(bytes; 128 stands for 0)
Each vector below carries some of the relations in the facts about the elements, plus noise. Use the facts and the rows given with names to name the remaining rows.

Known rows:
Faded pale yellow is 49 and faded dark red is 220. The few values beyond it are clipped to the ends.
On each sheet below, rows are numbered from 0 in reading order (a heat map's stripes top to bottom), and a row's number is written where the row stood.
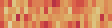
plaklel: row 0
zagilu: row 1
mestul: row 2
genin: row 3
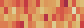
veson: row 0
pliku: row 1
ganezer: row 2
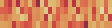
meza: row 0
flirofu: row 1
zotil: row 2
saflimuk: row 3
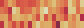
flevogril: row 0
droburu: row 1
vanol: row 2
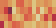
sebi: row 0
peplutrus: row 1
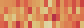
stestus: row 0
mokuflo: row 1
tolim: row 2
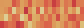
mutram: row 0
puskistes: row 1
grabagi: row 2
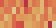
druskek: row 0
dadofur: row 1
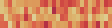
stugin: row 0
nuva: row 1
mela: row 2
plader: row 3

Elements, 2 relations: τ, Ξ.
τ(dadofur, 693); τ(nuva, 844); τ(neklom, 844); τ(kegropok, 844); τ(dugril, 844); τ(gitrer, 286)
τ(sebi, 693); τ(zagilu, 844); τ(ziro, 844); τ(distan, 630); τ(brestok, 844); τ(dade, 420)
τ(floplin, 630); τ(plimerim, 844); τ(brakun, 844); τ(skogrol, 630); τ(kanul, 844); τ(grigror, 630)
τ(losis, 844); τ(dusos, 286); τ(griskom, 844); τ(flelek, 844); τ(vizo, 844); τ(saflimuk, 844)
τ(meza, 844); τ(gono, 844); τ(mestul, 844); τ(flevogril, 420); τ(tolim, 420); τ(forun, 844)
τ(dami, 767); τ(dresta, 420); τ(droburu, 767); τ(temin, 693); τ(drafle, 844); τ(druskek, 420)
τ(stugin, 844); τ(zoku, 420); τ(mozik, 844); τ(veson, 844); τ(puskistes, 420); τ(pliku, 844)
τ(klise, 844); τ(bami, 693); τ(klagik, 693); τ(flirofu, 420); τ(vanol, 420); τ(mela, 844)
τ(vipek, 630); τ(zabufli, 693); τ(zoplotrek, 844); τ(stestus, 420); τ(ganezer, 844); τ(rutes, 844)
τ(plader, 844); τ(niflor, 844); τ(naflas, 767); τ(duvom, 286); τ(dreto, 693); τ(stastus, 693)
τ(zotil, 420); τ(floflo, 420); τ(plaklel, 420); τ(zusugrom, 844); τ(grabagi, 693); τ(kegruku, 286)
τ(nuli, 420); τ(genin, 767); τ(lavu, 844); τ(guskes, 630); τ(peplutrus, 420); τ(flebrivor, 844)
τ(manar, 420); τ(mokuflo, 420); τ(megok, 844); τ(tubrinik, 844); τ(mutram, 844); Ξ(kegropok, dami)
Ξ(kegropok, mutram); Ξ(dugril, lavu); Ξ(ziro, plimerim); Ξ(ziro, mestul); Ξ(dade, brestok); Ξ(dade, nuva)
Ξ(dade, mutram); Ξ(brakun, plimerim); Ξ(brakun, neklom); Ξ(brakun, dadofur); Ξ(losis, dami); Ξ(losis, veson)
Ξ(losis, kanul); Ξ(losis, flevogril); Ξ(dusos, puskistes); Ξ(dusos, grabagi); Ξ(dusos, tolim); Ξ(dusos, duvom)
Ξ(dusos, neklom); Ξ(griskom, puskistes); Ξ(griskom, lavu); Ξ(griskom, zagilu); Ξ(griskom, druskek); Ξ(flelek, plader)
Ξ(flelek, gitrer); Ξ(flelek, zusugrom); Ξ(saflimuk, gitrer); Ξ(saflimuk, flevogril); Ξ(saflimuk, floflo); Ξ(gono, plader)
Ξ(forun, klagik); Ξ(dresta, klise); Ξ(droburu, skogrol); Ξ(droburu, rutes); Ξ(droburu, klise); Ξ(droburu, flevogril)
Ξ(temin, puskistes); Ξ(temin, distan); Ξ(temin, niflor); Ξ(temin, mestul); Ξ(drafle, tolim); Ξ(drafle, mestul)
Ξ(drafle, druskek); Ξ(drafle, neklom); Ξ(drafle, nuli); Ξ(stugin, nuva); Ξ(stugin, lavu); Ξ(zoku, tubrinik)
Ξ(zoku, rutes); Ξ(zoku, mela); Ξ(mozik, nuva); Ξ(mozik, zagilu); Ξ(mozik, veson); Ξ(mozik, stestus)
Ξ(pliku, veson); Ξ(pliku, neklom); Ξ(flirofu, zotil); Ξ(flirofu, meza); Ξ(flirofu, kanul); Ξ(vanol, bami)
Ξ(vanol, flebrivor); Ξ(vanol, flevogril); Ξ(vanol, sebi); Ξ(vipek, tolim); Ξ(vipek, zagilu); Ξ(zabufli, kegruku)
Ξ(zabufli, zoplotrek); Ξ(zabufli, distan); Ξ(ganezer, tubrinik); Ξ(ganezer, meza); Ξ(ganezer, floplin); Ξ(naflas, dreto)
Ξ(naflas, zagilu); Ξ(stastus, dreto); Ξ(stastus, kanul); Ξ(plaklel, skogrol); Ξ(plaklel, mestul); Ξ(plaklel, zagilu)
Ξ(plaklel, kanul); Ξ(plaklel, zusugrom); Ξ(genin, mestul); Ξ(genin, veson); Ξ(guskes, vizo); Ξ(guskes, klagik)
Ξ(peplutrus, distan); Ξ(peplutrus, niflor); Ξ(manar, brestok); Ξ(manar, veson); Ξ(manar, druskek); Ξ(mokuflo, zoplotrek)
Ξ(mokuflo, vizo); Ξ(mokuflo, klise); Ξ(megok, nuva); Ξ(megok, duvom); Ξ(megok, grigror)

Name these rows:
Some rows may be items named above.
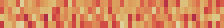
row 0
mokuflo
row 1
dade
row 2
stastus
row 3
brestok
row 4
mozik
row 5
druskek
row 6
griskom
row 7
plader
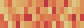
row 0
stugin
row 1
duvom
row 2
manar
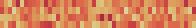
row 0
zoplotrek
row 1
kanul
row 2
grabagi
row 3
drafle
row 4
dami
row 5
puskistes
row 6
grigror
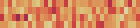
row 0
dusos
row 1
klagik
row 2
naflas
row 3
lavu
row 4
kegruku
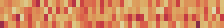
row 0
kegropok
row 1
flirofu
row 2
zoplotrek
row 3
dreto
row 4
griskom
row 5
megok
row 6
vipek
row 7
saflimuk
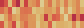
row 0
klise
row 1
ziro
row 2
temin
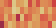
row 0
losis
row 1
nuli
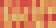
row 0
zusugrom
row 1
vipek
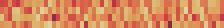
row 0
rutes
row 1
zabufli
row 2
grabagi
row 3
dresta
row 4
skogrol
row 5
dugril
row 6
saflimuk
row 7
dugril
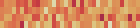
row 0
neklom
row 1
zoku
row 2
vizo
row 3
brakun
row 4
pliku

